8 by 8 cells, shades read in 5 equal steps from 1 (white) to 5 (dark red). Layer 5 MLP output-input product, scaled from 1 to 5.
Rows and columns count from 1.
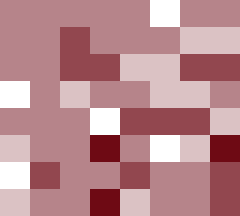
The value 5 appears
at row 6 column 4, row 6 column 8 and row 8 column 4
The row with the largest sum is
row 3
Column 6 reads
1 3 2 2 4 1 3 3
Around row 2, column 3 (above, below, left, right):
3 4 3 3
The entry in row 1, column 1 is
3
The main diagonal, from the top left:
3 3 4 3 4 1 3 4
